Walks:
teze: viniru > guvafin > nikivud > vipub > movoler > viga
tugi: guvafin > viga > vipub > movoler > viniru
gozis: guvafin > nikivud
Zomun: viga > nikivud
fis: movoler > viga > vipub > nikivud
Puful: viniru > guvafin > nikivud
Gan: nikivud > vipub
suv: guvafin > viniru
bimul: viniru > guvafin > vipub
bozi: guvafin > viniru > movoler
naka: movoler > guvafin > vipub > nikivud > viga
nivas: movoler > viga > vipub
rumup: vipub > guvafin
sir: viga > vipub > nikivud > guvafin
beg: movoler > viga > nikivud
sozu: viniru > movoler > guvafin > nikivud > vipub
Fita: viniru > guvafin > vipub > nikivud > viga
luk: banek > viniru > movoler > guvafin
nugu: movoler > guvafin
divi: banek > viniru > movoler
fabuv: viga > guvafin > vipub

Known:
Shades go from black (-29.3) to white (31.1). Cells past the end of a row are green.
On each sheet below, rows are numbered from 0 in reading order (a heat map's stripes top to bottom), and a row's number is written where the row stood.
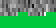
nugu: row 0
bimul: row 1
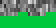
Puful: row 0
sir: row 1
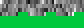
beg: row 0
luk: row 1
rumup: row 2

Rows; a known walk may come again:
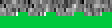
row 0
suv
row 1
bimul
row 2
tugi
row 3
nugu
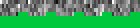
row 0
naka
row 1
nivas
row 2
bozi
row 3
fabuv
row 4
Zomun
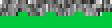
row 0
beg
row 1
sir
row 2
Fita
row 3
divi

